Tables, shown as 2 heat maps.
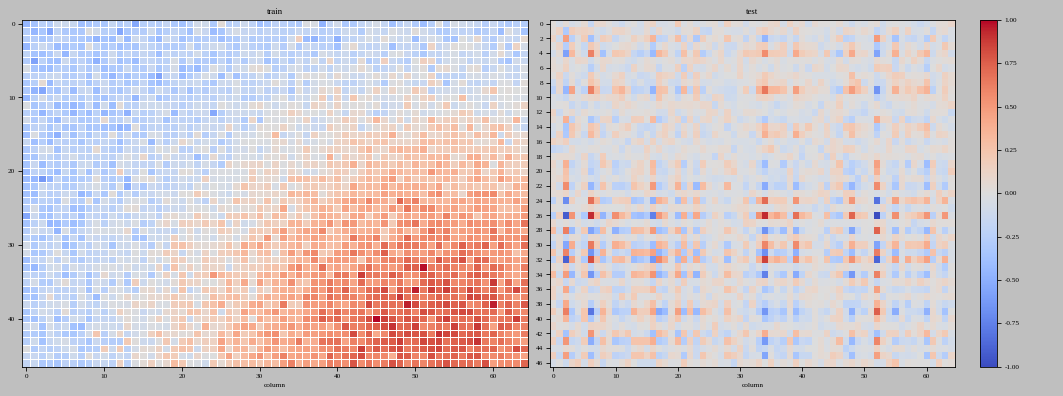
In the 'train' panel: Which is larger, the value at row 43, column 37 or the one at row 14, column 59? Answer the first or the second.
the first
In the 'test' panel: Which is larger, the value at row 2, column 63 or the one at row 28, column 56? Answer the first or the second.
the second
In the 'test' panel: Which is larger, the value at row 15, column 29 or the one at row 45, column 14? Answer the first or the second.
the second
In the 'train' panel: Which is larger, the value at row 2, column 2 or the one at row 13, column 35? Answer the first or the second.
the second
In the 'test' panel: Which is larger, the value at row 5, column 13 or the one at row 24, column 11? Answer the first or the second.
the second
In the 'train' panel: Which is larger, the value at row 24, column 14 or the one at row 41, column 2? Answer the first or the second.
the first
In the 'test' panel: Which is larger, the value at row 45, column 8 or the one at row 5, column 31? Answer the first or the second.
the first
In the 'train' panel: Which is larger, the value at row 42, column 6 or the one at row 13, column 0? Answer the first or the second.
the second
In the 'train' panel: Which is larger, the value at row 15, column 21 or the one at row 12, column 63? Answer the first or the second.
the second
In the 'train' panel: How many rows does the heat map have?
47
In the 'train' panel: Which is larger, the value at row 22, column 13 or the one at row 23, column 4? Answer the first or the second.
the second
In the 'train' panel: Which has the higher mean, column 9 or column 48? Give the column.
48
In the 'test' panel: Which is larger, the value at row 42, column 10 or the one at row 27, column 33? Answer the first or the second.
the first
